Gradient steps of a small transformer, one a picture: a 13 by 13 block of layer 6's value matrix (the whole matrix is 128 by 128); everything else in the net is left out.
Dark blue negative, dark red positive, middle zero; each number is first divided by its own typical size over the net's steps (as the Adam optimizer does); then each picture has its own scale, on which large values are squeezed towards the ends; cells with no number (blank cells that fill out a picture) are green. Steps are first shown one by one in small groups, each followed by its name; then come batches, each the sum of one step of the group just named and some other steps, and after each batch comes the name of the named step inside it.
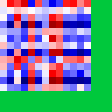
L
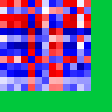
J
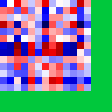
L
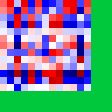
L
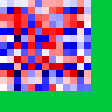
J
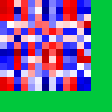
J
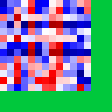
L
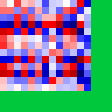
L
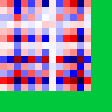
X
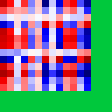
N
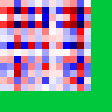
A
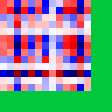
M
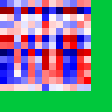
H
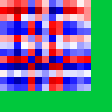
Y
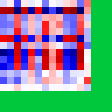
H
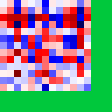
A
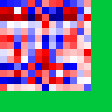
H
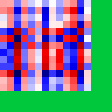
A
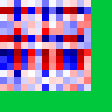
H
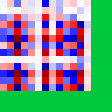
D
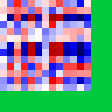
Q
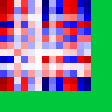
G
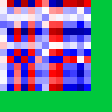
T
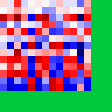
Q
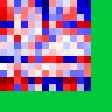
G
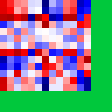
G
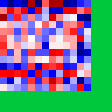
Q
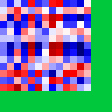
Q
